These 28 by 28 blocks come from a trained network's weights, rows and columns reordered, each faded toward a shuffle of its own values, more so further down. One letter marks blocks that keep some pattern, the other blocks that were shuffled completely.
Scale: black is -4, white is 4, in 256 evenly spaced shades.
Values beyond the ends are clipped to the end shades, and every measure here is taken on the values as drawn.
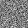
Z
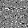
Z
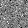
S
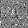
Z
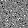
S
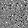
Z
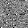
Z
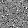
S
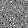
S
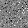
S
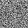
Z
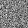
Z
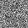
S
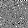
Z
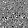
Z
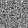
Z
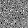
S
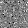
Z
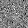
S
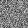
S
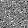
S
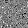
S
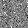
S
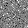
S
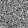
S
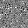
Z
